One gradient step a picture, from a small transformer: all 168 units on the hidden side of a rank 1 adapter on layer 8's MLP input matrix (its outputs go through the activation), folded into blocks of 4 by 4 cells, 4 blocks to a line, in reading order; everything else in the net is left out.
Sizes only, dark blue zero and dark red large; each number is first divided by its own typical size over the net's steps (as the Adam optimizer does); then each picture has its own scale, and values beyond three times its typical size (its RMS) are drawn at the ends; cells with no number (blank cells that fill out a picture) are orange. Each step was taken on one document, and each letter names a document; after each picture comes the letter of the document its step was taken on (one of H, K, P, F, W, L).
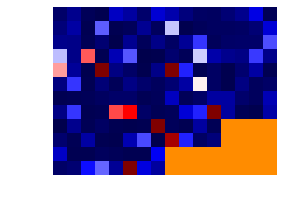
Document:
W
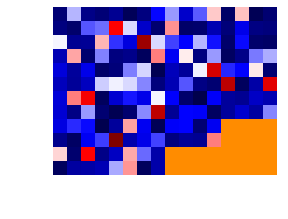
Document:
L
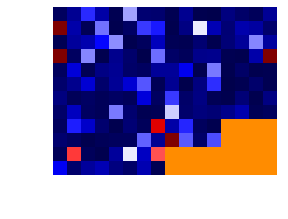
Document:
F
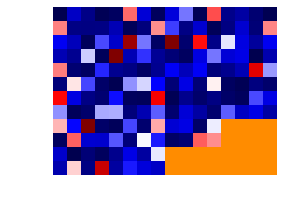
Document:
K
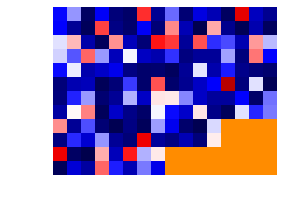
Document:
L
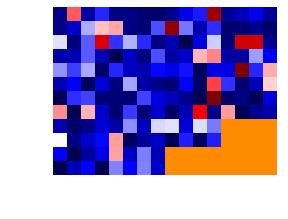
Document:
L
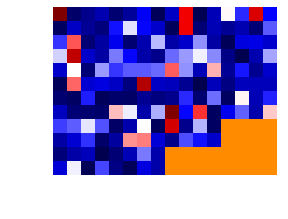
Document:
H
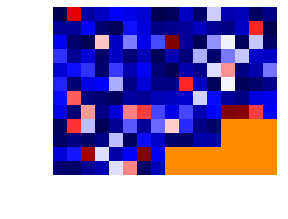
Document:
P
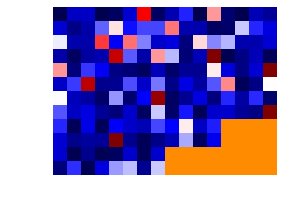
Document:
K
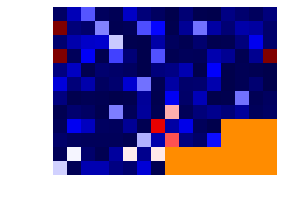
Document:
F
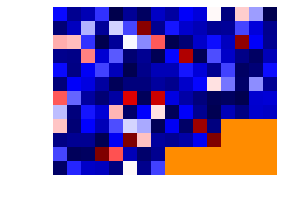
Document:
L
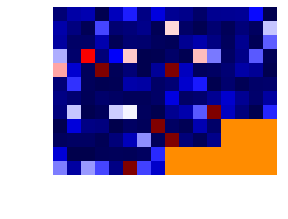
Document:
W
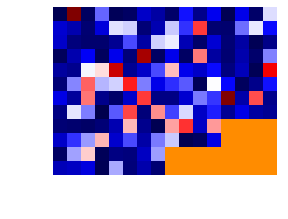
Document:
H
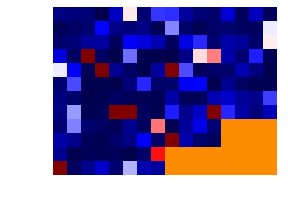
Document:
W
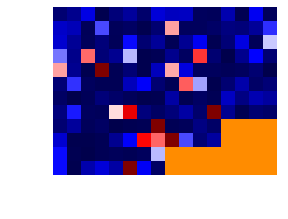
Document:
W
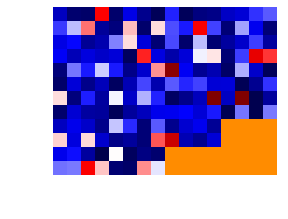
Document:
H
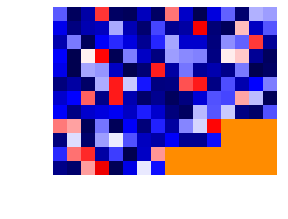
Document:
H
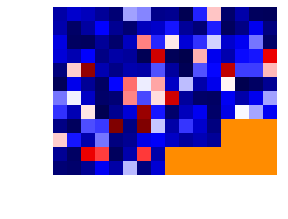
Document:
L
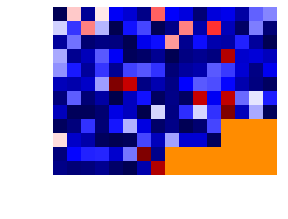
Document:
P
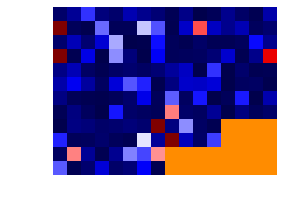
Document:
F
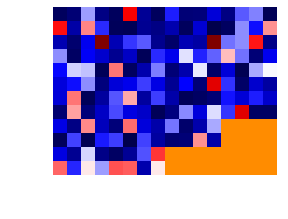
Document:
K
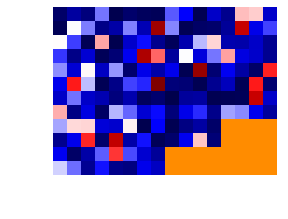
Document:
K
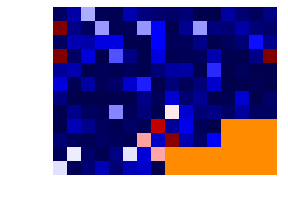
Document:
F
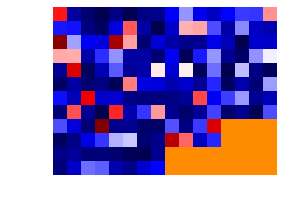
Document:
H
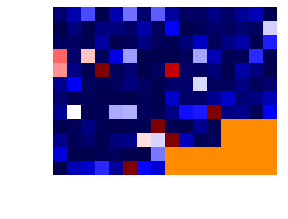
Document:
W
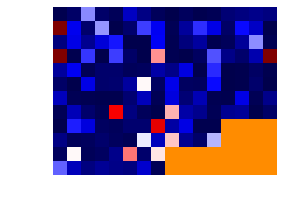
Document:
F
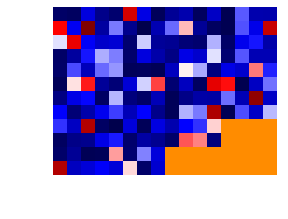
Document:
K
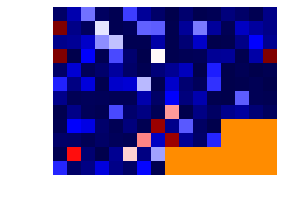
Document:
F
